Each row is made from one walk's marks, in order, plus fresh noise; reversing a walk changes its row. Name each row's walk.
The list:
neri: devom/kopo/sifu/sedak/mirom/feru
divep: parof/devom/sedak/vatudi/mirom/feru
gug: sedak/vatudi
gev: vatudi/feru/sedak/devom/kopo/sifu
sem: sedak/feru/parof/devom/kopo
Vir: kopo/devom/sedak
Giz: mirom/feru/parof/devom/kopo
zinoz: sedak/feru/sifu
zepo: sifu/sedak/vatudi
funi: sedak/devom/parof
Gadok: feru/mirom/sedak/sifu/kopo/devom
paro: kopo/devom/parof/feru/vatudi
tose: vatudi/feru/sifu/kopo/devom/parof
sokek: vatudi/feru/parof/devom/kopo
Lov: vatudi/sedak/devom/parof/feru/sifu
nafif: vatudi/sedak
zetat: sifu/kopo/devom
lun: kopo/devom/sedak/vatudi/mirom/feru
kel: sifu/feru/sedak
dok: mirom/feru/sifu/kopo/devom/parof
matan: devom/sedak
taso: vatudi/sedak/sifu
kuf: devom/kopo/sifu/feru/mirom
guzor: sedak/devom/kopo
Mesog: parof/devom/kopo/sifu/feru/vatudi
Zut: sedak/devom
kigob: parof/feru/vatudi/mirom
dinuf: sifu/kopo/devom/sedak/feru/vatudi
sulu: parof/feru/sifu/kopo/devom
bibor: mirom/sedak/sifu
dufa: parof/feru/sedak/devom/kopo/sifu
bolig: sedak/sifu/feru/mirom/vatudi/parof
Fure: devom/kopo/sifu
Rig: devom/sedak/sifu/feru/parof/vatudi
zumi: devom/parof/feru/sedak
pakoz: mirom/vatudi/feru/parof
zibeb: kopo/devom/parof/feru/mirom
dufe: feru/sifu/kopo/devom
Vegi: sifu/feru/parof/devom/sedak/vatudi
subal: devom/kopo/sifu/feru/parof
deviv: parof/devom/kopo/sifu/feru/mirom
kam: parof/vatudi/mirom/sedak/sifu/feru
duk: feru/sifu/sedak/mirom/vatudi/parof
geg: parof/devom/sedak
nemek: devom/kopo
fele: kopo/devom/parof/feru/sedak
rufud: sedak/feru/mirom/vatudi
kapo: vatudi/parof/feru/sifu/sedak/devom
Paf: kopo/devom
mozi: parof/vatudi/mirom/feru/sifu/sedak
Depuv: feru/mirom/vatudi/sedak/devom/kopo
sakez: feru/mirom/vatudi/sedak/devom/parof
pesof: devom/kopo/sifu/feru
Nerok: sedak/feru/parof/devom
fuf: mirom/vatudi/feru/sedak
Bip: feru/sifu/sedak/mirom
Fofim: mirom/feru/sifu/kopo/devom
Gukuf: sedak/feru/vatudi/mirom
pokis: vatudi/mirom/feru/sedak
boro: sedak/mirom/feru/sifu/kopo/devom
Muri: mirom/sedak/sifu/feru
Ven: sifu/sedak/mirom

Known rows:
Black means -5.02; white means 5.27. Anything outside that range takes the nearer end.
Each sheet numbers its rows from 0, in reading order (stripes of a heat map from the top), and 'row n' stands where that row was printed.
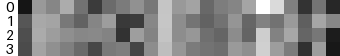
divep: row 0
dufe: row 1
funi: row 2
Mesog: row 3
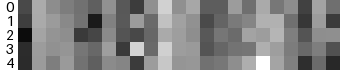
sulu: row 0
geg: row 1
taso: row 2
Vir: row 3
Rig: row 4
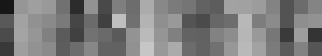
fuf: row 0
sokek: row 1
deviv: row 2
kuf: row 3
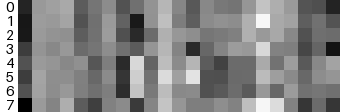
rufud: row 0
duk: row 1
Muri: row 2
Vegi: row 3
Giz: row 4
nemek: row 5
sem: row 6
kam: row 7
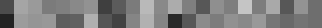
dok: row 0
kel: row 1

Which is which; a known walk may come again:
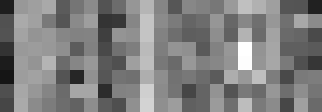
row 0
rufud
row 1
dufe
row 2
Nerok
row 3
pakoz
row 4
bolig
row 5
pokis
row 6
zetat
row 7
sulu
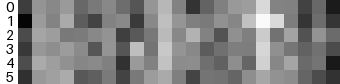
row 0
Vegi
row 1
kam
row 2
dok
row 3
fele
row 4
funi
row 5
Gukuf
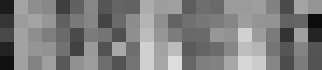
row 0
gev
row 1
gug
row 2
Mesog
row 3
matan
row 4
neri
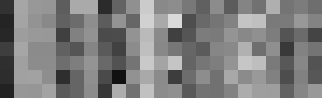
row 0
boro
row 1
Fure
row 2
Ven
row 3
kapo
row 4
pesof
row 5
Bip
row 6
Depuv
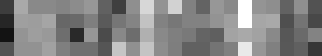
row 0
subal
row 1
sakez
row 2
fuf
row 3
zibeb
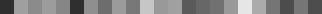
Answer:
zumi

